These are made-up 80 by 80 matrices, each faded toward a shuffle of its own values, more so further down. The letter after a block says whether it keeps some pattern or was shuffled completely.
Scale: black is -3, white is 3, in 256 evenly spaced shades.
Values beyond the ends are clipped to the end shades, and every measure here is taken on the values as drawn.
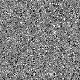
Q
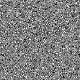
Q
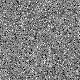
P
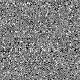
Q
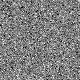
P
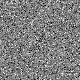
P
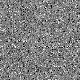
Q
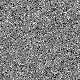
P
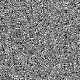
Q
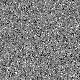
P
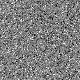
P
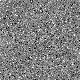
P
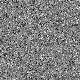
P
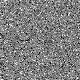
Q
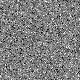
P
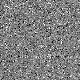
Q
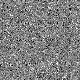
Q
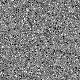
P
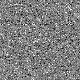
Q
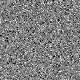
Q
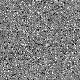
Q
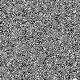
Q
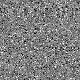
Q
